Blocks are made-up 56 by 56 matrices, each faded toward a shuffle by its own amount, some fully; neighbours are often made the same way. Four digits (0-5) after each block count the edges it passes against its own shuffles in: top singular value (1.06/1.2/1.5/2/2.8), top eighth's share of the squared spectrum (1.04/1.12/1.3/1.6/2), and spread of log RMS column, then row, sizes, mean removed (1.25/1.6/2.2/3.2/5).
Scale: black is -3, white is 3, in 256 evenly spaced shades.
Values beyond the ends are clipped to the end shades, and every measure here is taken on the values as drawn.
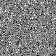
2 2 0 0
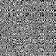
4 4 2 2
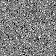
0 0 0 0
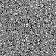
3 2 1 0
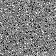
0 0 0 0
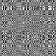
5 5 4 4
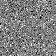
2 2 0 0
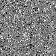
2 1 0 0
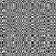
5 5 4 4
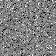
2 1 0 0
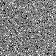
1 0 0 0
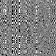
4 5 3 2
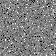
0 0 0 0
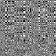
4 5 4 3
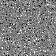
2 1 0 0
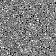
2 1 0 0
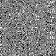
3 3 2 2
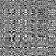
4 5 3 3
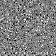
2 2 1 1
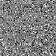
3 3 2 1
